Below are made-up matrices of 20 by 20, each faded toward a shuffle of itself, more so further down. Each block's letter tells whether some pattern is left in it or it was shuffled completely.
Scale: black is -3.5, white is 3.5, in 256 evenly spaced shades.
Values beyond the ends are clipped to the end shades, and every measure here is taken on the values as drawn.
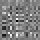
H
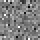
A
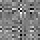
H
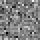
A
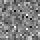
A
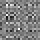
H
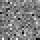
A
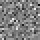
A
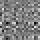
H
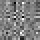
H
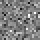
A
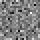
A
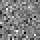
A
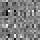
H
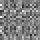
H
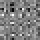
H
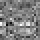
H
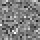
A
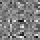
H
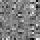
H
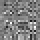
H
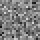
A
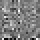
H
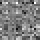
H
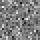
A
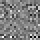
H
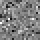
A
